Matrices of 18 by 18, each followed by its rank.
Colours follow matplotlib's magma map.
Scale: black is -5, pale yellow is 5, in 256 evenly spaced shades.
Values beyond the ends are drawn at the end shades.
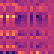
two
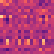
three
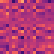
two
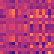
two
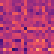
three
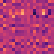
three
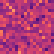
full rank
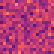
full rank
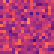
full rank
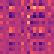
two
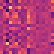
three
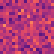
full rank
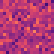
full rank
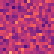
full rank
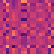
two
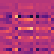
two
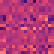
three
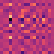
two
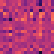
three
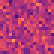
full rank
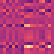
two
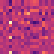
three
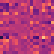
three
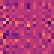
three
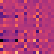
two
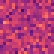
full rank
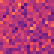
full rank
